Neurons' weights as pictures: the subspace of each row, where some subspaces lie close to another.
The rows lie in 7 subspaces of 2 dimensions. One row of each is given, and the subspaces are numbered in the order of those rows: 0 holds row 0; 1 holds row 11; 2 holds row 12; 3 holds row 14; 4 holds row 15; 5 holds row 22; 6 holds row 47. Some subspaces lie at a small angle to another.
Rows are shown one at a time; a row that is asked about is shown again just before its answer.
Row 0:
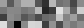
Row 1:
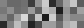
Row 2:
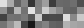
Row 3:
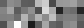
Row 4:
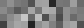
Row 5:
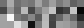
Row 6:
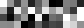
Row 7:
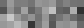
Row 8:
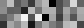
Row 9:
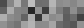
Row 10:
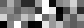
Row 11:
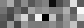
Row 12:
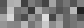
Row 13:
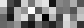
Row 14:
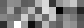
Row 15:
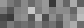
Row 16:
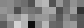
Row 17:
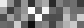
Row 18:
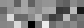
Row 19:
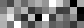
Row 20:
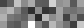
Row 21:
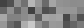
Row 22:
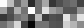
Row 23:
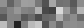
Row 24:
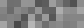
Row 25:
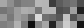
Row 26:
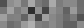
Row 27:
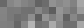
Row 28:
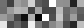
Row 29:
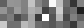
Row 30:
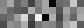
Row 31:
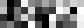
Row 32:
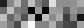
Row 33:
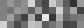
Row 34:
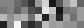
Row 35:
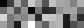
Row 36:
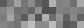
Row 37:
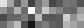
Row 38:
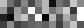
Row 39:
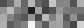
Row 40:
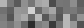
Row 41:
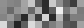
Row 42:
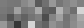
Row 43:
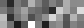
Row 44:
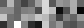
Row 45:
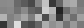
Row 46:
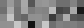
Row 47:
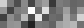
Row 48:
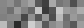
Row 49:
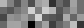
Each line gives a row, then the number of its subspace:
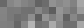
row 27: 2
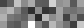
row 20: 4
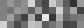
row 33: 3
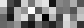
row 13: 2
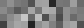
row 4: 1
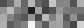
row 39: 4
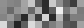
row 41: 3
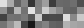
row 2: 5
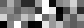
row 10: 0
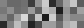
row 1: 3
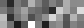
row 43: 5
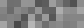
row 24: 3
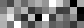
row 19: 1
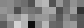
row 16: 1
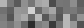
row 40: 2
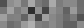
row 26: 6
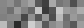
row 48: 3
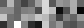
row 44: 0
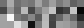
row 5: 4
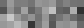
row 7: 4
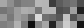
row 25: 2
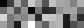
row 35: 5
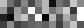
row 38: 4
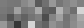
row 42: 1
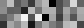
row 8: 1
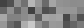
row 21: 5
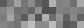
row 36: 2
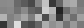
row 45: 0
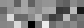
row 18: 6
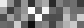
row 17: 6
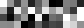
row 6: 5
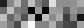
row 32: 6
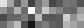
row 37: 5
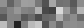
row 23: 0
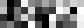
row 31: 2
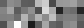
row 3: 3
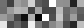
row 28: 1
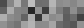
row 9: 6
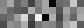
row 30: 1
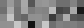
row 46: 6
